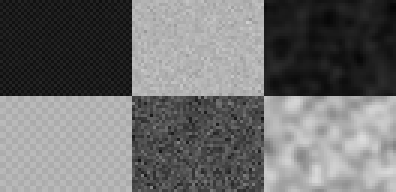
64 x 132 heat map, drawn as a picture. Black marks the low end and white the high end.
It is made of 2 by 3 panels. Panel 1,1: very low, checkered, faint in contrast. Panel 1,2: high, fine-grained, faint in contrast. Panel 1,3: very low, blotchy, faint in contrast. Panel 2,1: high, checkered, faint in contrast. Panel 2,2: low, fine-grained. Panel 2,3: high, blotchy.
